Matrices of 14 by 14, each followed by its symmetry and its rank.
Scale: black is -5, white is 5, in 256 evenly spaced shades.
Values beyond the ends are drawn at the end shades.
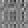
neither, rank two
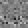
neither, rank three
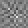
symmetric, rank three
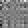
antisymmetric, rank two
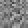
neither, rank three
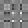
symmetric, rank one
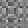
antisymmetric, rank two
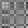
symmetric, rank one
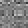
neither, rank two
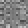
neither, rank three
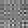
antisymmetric, rank two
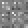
symmetric, rank three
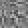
antisymmetric, rank two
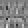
neither, rank three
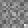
symmetric, rank three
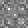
symmetric, rank three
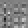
neither, rank two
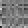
neither, rank two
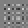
symmetric, rank one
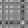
symmetric, rank one
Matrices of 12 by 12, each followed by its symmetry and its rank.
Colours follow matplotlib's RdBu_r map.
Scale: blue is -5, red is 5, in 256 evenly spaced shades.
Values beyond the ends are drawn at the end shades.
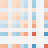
symmetric, rank one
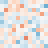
neither, full rank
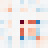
symmetric, rank two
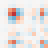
symmetric, rank two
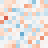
neither, full rank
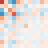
symmetric, rank two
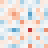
symmetric, rank two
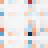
neither, rank two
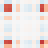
symmetric, rank one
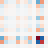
symmetric, rank one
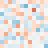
neither, full rank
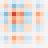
symmetric, rank one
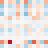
neither, rank two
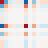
symmetric, rank one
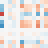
neither, rank two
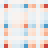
symmetric, rank one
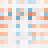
neither, rank two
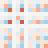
symmetric, rank two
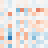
neither, rank two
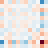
symmetric, rank two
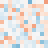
neither, full rank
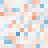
neither, full rank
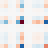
symmetric, rank one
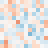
neither, full rank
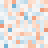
neither, full rank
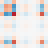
symmetric, rank one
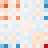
symmetric, rank two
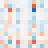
neither, rank two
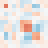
symmetric, rank two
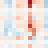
neither, rank two
